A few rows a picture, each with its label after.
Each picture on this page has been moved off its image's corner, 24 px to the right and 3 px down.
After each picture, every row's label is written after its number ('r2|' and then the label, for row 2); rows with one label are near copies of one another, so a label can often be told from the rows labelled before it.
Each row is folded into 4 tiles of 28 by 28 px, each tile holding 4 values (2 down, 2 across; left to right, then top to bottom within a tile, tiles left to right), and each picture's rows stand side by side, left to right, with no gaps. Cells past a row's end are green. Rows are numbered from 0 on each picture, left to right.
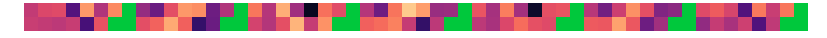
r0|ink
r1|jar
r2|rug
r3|jar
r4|rug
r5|jar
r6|ink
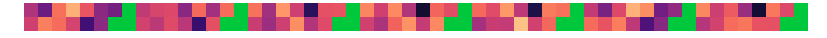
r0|jar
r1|ink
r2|rug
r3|rug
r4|rug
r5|jar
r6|rug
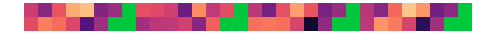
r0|jar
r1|ink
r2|jar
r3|jar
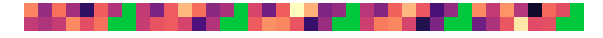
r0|rug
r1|jar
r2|jar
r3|jar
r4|rug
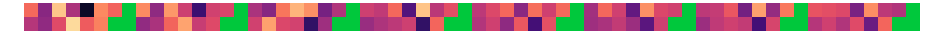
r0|rug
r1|rug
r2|jar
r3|ink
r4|ink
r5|ink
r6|ink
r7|ink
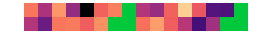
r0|rug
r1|jar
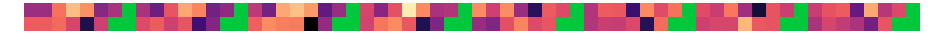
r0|jar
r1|jar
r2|jar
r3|jar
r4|rug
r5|ink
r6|rug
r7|ink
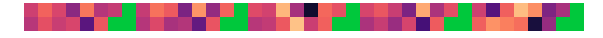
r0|ink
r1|ink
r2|rug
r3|ink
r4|jar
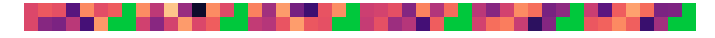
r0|ink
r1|rug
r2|rug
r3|ink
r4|jar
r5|jar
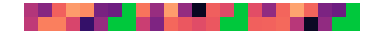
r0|jar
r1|rug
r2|jar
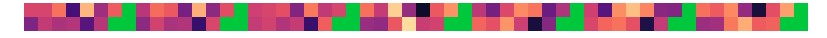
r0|ink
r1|ink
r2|ink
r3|rug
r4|jar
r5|jar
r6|rug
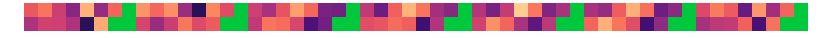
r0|ink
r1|rug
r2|jar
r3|jar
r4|jar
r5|jar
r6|ink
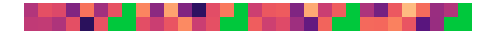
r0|ink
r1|rug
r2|ink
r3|jar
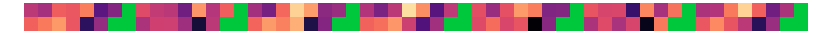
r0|jar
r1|ink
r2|jar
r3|jar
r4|jar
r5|ink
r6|jar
